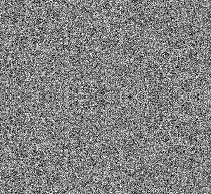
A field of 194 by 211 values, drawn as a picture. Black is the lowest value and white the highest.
Mirror symmetry: top to bottom. Average level on the scale: 50%. Histogram: bell-shaped. Seam: none. Grain: fine. Stripes: none.
